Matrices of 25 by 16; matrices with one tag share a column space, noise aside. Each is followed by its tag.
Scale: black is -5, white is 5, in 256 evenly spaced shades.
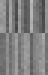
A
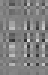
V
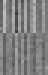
A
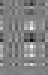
V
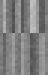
A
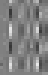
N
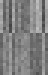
A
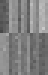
A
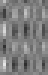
N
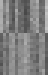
A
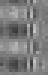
N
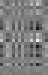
V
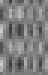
N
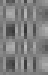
N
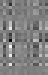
V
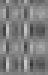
N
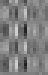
N
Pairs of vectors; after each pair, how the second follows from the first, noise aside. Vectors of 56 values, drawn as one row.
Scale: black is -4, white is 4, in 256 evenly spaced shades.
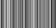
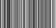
negated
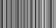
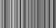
reversed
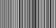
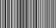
reversed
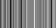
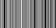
reversed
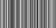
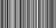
negated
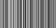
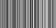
reversed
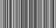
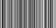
reversed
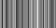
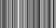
reversed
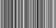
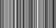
negated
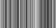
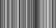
negated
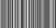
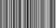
negated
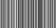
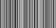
negated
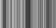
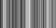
negated
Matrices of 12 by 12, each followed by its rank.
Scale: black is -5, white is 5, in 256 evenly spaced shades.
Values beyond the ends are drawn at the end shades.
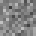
full rank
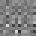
two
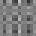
one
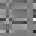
two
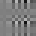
one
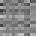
two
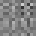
two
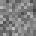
full rank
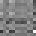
two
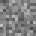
full rank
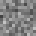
full rank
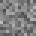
full rank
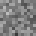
full rank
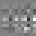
two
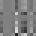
one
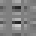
one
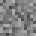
full rank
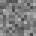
full rank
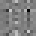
two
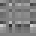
one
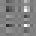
one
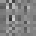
two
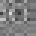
two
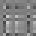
one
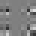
one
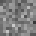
full rank
